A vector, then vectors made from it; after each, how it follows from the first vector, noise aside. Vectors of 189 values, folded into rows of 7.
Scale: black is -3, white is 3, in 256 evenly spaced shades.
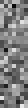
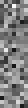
negated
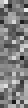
reversed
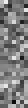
reversed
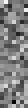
reversed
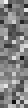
reversed
